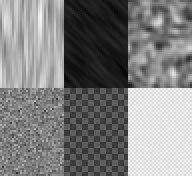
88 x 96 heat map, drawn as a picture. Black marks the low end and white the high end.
The table splits into 2 rows of 3 panels. Panel 1,1: high, streaked downward. Panel 1,2: very low, slanting down to the right, faint in contrast. Panel 1,3: middling, blotchy, strong in contrast. Panel 2,1: middling, fine-grained. Panel 2,2: low, checkered. Panel 2,3: very high, checkered, faint in contrast.
